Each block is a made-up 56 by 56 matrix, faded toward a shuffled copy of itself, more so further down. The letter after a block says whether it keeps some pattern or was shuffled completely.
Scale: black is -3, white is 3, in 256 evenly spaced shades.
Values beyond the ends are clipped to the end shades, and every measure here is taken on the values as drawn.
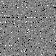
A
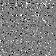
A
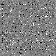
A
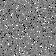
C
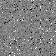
A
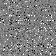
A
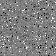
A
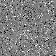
C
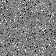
C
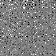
A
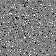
C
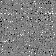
A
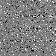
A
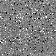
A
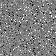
C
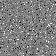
C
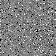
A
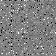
A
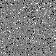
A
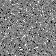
C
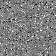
C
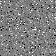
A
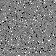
C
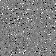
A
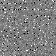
A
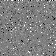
A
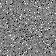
C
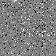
A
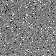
C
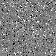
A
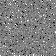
C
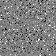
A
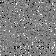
A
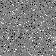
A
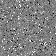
C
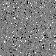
A
